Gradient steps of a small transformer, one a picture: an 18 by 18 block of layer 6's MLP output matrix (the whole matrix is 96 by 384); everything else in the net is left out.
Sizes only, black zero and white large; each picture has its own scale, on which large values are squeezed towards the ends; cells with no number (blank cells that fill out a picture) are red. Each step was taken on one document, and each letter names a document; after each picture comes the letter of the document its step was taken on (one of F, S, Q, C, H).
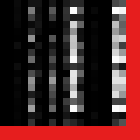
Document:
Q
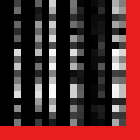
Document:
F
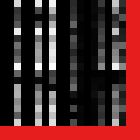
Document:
F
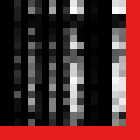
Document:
Q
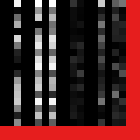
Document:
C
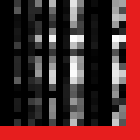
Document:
Q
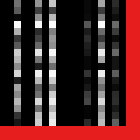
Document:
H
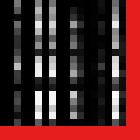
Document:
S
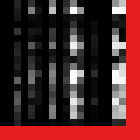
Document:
Q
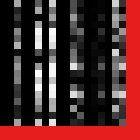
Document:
C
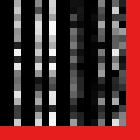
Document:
F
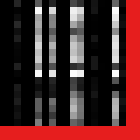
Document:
S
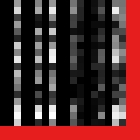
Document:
F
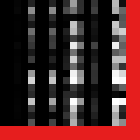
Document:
Q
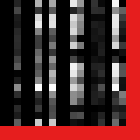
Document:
S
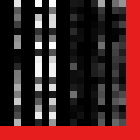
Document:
C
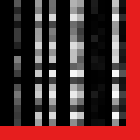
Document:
S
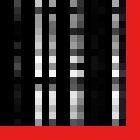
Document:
S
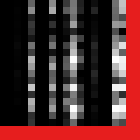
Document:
Q
